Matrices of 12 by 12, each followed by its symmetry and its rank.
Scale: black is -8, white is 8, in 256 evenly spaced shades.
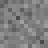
symmetric, full rank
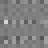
neither, rank two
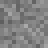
neither, full rank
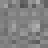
neither, rank two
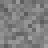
neither, full rank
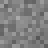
symmetric, full rank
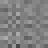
neither, rank two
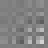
symmetric, rank one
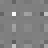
symmetric, rank one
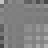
symmetric, rank one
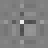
symmetric, rank one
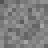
symmetric, full rank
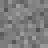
neither, full rank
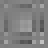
symmetric, rank one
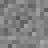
symmetric, full rank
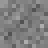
symmetric, full rank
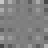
symmetric, rank one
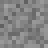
symmetric, full rank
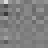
neither, rank two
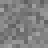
neither, full rank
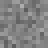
neither, full rank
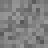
symmetric, full rank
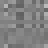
neither, rank two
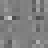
neither, rank two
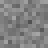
neither, full rank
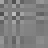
symmetric, rank one
